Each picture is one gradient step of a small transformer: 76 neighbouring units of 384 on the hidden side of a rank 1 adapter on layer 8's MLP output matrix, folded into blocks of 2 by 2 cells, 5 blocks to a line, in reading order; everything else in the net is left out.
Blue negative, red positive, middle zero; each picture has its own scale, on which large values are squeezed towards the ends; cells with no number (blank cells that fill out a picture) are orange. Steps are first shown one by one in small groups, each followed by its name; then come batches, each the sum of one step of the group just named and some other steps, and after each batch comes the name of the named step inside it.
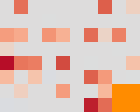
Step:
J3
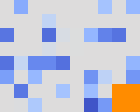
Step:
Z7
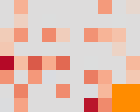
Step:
J3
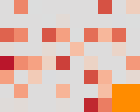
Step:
J3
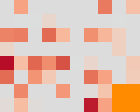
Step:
J3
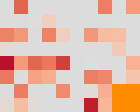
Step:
J3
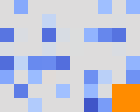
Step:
Z7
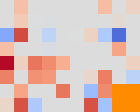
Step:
Z7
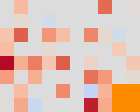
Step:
Z7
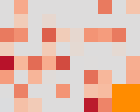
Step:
J3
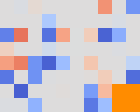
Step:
Z7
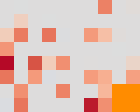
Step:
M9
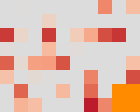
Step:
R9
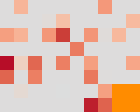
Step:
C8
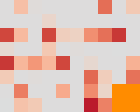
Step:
R9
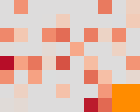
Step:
C8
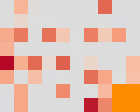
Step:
M9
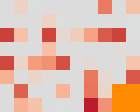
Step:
R9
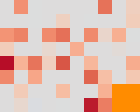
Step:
C8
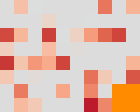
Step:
R9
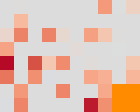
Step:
M9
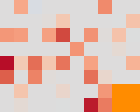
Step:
C8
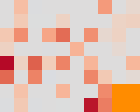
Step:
C8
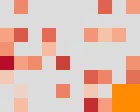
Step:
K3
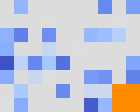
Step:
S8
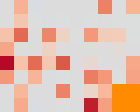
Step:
K3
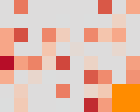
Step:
K3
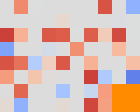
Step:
S8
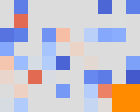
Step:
S8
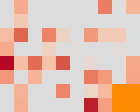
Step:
K3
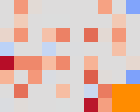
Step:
S8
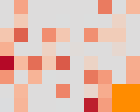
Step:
K3
